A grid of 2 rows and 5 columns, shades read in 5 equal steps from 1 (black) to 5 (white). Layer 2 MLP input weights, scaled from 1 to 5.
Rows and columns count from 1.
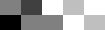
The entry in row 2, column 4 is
5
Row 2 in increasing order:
1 3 3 4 5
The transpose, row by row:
3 1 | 2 3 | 5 3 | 4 5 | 5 4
